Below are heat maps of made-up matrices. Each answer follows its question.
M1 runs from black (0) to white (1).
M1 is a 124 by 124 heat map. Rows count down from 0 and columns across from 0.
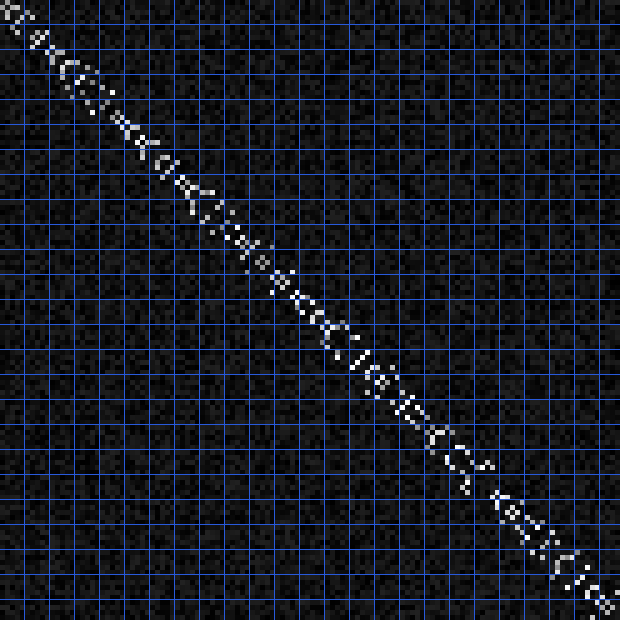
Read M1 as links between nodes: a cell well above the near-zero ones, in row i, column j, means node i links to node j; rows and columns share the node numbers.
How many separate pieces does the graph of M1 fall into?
1
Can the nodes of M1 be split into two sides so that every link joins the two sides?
yes
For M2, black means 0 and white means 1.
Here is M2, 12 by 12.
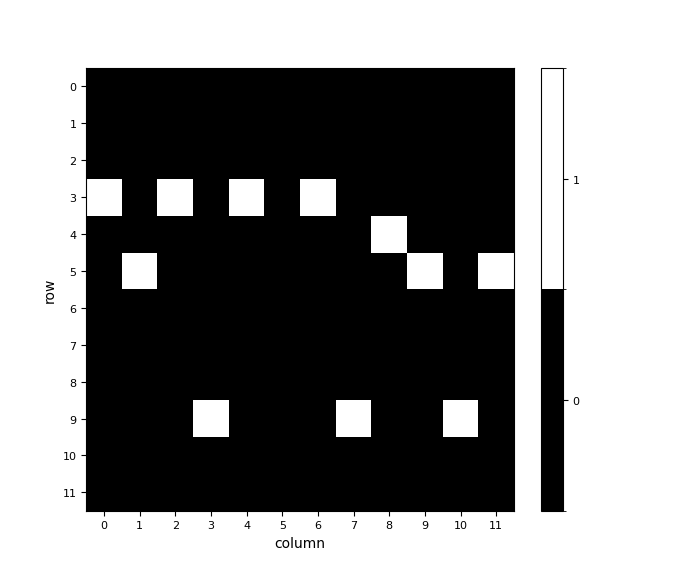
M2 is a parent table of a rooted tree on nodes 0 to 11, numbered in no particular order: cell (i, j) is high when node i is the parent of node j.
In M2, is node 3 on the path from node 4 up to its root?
yes
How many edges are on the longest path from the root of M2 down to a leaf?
4
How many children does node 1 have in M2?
0
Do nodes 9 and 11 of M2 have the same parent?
yes
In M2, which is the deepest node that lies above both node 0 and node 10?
9
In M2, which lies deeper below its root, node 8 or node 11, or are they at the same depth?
node 8
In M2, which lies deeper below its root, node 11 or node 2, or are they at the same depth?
node 2
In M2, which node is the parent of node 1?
5
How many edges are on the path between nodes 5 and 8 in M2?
4
